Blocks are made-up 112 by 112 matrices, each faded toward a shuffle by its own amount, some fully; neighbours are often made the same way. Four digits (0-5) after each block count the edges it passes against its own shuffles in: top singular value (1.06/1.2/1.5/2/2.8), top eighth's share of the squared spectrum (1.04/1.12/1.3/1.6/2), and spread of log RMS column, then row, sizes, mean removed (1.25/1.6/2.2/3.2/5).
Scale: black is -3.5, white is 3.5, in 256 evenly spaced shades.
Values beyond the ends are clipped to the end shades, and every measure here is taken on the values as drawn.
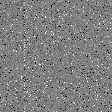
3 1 0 0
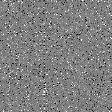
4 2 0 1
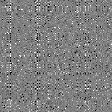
5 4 3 2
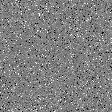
2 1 0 0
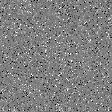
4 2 1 0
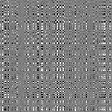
5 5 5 4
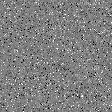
3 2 0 0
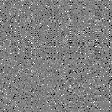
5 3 2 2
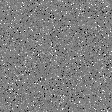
0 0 0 0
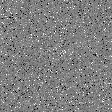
2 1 0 0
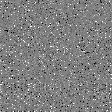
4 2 1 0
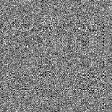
4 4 2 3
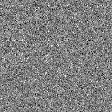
3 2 1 1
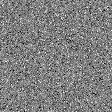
0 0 0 0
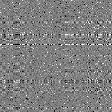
5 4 2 3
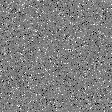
0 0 0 0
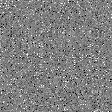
3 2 0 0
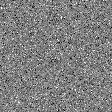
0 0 0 0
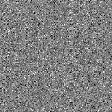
4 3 2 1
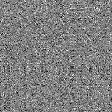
4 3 1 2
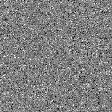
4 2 1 1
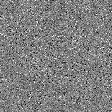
3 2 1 0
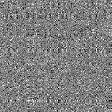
4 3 2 2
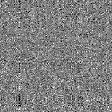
4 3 2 2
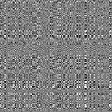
5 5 4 4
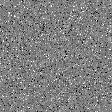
3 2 0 0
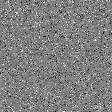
2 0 0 0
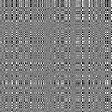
5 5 5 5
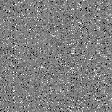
4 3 1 1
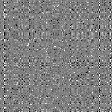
5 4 3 3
